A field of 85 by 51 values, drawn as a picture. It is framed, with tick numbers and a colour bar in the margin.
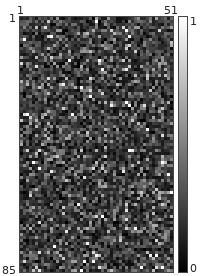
There are no regular stripes. The halves do not mirror each other. Overall the values sit about 30% of the way up the scale. The values are skewed, with a long tail toward high values. No overall slope runs across the table. The texture is fine-grained noise.
